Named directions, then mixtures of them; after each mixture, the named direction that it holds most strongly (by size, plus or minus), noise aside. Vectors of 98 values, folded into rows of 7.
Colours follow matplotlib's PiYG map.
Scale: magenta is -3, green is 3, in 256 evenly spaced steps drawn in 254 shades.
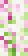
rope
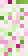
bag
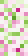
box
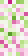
box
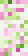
bag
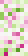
box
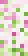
box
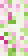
rope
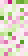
bag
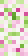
box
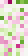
bag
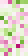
bag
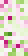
rope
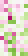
rope
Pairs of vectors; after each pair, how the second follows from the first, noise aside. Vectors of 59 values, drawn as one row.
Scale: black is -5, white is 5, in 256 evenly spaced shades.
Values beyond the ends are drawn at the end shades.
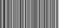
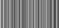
reversed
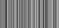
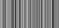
reversed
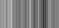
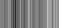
reversed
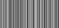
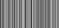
reversed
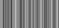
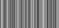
reversed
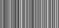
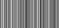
reversed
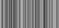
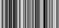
scaled up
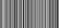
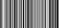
scaled up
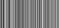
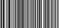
scaled up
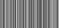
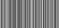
reversed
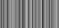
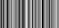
scaled up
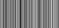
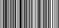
scaled up
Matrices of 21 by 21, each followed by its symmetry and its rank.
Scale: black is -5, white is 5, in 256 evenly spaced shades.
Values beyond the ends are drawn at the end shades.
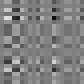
neither, rank one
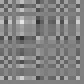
symmetric, rank one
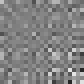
symmetric, rank three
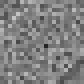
symmetric, full rank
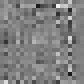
neither, rank three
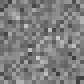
symmetric, full rank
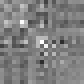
symmetric, rank three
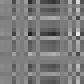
neither, rank one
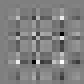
symmetric, rank one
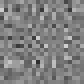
neither, rank three
